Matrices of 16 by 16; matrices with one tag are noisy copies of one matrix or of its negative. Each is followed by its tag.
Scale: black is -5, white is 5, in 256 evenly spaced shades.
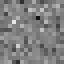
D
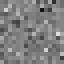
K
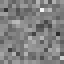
K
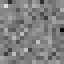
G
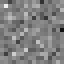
G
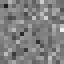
G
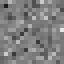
G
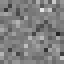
K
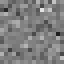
K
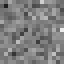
G
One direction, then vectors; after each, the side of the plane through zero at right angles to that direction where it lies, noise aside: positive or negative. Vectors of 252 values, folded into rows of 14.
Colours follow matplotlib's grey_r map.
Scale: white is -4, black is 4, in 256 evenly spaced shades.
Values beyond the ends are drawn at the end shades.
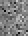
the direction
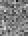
negative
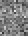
negative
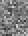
negative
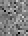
positive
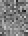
negative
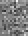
positive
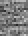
positive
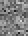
positive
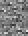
negative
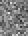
negative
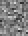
negative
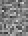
positive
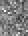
negative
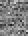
negative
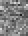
negative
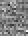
negative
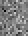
positive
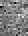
positive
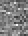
negative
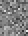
negative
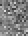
negative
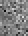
positive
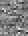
negative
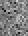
positive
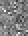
negative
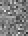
negative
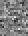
negative
